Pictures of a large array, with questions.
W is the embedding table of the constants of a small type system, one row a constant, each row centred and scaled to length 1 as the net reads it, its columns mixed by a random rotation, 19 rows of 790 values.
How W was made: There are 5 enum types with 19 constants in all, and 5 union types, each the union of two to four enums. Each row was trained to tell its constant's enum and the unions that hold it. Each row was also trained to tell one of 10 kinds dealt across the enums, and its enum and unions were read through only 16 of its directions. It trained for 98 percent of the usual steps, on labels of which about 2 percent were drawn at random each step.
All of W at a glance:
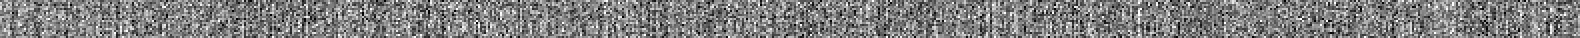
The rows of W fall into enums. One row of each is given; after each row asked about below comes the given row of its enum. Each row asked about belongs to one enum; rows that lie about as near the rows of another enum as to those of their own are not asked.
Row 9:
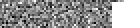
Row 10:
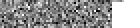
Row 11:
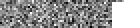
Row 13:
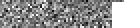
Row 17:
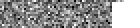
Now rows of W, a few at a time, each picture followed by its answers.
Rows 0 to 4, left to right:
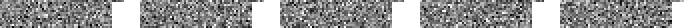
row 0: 9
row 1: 10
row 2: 10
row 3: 13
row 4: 11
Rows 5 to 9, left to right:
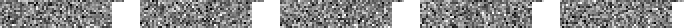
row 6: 9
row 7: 9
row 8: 17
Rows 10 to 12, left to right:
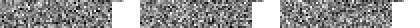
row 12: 13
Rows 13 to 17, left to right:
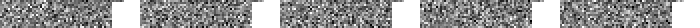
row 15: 11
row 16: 13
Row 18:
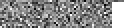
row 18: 9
